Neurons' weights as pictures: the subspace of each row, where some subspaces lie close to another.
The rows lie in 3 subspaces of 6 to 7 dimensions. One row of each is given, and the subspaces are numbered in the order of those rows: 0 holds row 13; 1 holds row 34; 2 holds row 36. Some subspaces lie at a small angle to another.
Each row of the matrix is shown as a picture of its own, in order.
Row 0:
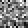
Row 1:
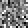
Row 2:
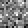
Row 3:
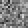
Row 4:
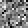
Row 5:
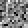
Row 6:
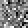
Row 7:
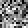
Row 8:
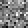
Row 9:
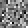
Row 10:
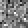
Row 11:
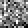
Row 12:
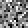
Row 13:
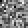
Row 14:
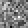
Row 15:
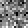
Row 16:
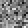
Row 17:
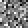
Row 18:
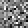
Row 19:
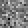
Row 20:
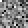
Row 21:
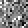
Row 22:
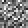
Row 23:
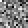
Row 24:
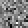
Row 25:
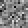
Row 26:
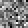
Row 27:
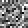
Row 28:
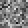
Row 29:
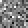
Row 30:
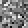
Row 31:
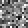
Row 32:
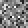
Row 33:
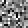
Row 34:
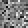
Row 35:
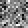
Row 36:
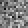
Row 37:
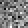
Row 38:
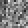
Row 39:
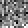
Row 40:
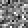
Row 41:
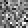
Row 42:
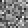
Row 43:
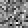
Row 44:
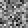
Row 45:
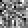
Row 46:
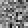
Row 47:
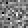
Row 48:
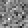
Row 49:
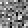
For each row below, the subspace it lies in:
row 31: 0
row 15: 1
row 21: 2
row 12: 0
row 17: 0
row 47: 2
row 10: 0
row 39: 1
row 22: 1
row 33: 0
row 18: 2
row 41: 2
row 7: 1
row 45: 0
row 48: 0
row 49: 2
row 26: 1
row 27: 0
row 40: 0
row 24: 2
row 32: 2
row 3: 1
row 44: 2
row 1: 2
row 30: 0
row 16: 1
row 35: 1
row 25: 0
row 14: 1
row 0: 1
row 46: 2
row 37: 2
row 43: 2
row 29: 0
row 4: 1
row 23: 0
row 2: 1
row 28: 1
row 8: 1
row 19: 2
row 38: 2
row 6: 1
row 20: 0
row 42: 0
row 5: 0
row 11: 1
